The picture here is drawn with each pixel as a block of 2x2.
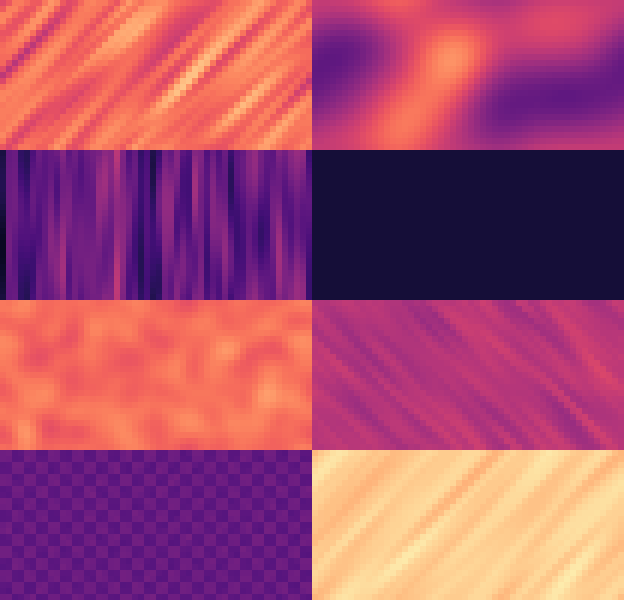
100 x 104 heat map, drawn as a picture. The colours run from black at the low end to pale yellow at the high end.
The table splits into 4 rows of 2 panels. Panel 1,1: high, slanting up to the right. Panel 1,2: middling, smooth, strong in contrast. Panel 2,1: low, streaked downward. Panel 2,2: very low, flat. Panel 3,1: high, blotchy, faint in contrast. Panel 3,2: middling, slanting down to the right, faint in contrast. Panel 4,1: low, checkered, faint in contrast. Panel 4,2: very high, slanting up to the right, faint in contrast.
